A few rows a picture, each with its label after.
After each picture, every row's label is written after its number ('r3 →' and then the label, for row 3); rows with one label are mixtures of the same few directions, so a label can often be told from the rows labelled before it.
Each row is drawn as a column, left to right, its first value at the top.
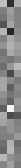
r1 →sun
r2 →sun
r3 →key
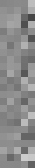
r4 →sun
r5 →sun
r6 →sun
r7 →sun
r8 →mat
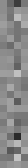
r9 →sun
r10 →sun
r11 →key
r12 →sun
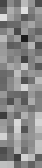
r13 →mat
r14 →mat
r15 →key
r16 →mat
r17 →mat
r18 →key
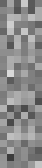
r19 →sun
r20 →sun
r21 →mat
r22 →sun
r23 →mat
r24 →mat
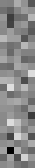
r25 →mat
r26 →sun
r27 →key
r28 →mat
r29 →key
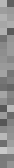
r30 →sun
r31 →sun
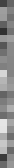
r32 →key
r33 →sun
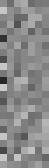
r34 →mat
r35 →sun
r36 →sun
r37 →mat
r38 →sun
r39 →mat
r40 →key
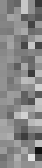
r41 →key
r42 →mat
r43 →key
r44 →mat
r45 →sun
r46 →sun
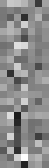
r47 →sun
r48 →key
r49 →key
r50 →mat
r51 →key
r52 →key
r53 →mat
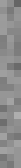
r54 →sun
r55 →mat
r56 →key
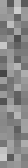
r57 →sun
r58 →sun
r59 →mat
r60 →key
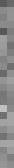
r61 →sun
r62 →key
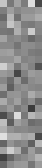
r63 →key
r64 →sun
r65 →key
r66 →mat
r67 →sun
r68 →key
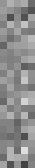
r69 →mat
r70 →mat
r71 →key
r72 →mat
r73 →mat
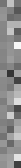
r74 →key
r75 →key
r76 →mat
